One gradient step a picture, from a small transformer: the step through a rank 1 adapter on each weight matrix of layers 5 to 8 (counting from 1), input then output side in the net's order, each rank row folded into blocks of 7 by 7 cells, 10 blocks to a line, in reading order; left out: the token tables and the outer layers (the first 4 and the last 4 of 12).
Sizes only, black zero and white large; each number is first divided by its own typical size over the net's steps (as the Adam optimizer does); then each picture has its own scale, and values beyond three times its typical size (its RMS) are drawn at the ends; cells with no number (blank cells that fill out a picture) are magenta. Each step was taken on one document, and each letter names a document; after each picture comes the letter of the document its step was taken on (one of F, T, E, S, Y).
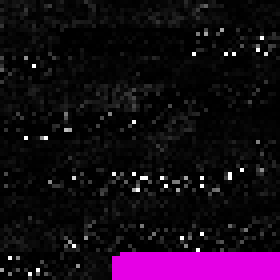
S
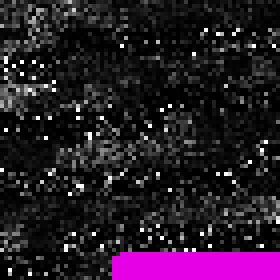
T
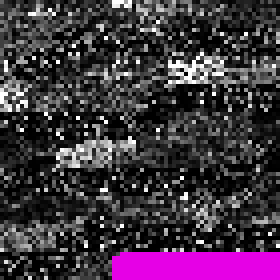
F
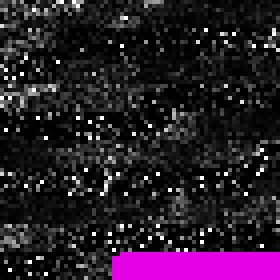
T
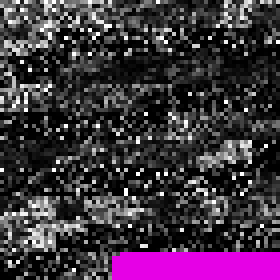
F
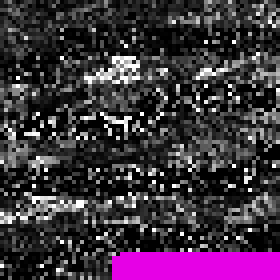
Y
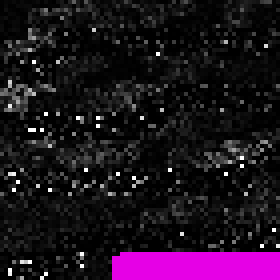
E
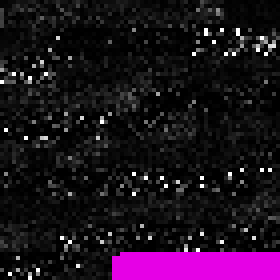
S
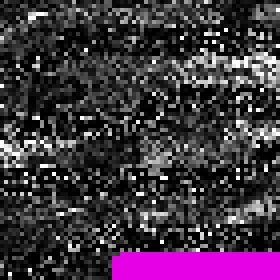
Y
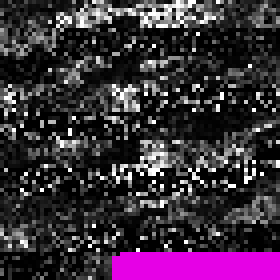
Y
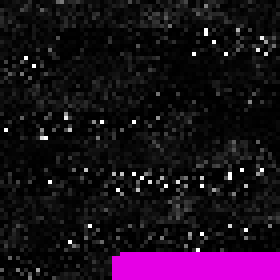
S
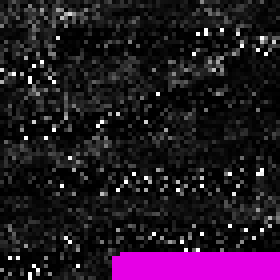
S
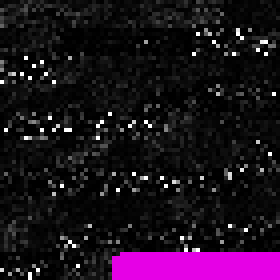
S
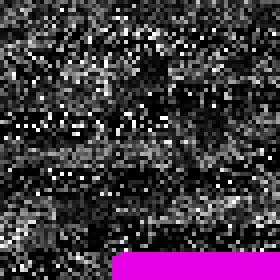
F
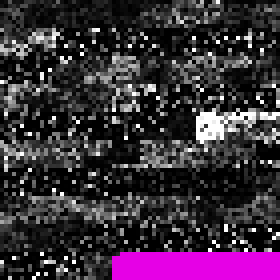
Y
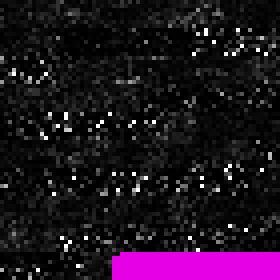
S
